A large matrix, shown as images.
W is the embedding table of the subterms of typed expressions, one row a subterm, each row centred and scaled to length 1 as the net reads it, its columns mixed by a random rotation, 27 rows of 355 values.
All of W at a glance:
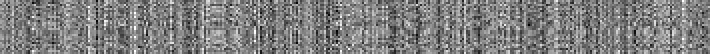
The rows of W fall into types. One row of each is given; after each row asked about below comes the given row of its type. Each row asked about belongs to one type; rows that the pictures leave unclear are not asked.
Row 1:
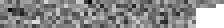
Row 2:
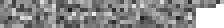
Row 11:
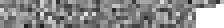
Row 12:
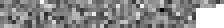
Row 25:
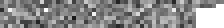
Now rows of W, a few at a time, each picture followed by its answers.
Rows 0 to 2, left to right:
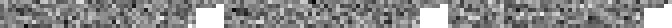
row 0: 1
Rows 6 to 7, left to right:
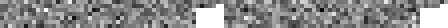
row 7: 2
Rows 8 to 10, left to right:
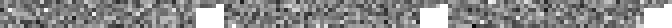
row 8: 25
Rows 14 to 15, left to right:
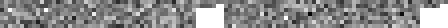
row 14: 25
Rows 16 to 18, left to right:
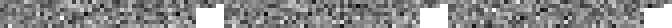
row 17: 1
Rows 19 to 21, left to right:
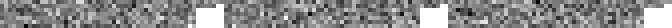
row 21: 1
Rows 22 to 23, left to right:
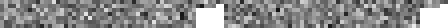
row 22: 11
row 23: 12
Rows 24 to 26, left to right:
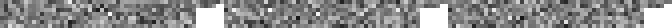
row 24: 2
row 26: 25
